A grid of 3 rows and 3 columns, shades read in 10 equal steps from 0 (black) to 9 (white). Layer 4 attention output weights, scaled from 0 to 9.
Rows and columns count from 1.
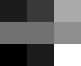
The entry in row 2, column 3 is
5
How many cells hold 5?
1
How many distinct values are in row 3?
3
